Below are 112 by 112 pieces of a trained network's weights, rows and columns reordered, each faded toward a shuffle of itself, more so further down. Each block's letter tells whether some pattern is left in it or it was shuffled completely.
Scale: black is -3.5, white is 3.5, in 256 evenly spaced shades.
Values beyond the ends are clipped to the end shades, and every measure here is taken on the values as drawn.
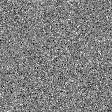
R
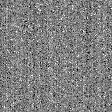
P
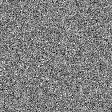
R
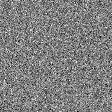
P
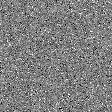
R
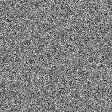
P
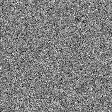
R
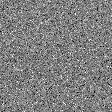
R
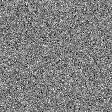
R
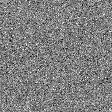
R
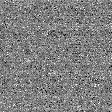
P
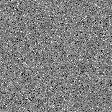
R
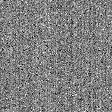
P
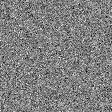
R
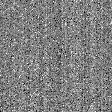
P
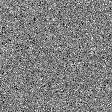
R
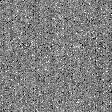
P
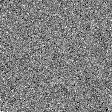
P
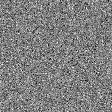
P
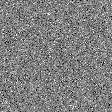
R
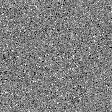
R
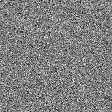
P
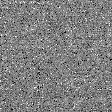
P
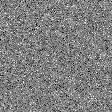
R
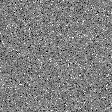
R
